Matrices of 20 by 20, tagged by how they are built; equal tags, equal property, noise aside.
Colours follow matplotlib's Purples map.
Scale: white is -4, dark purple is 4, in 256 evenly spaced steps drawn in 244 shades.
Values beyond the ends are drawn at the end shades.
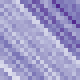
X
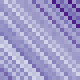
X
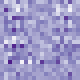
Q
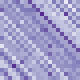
X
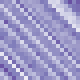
X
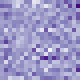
Q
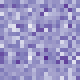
Q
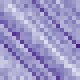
X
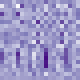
Q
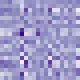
Q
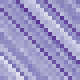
X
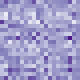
Q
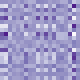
Q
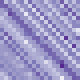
X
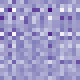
Q
